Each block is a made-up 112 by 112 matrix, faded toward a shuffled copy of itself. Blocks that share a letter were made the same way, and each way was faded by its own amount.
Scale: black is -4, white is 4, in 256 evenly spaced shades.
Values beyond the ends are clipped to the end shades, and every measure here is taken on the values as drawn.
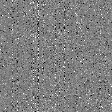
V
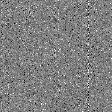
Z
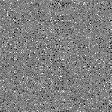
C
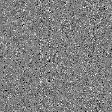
Z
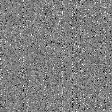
Z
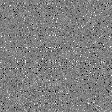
C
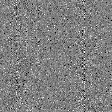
Z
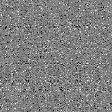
C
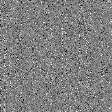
Z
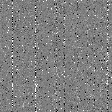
V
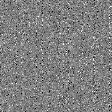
Z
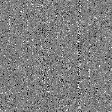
Z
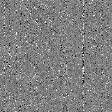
V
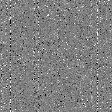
V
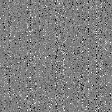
V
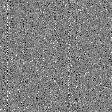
Z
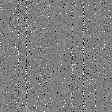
V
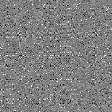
C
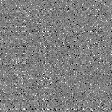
C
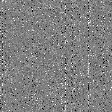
V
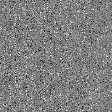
Z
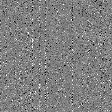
V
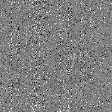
V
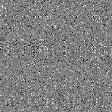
C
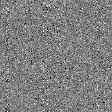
Z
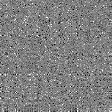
C
